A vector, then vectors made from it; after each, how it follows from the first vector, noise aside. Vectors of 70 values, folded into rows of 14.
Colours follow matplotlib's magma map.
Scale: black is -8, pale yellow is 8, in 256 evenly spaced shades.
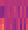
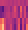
scaled up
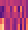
scaled up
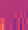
partly zeroed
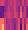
scaled up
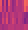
reversed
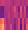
scaled up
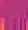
partly zeroed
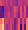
scaled up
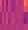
reversed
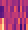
scaled up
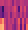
scaled up
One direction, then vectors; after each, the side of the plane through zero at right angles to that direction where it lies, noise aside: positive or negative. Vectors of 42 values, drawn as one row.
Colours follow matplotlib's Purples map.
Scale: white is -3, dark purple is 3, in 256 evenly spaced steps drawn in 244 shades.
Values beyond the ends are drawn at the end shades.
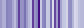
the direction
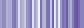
negative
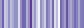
negative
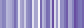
negative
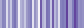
negative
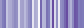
negative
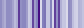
positive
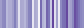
negative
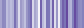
negative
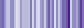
negative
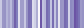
negative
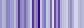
positive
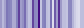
positive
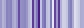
positive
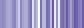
negative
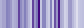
positive
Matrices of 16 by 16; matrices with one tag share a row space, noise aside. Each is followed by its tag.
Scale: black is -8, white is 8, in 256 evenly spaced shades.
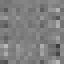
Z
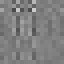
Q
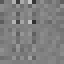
Q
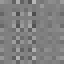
Q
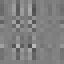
Q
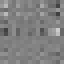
Z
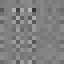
Q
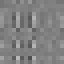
Q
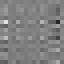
Z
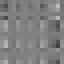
Z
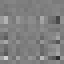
Z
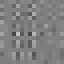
Q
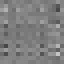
Z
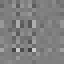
Q
